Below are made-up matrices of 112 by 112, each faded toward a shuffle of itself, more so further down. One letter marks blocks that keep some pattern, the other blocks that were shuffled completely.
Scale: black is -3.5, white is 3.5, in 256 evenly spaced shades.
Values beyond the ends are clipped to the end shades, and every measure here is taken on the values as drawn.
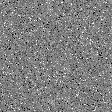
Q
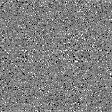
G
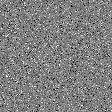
Q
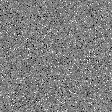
Q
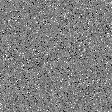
Q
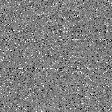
G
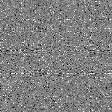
G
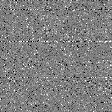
G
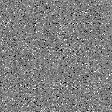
G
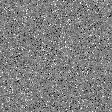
Q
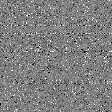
G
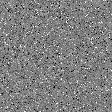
Q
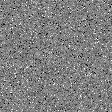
Q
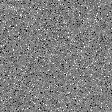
Q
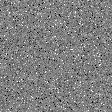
Q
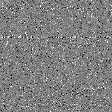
G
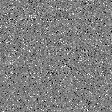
G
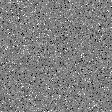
Q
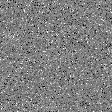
Q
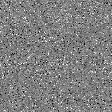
G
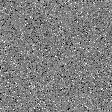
Q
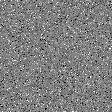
Q
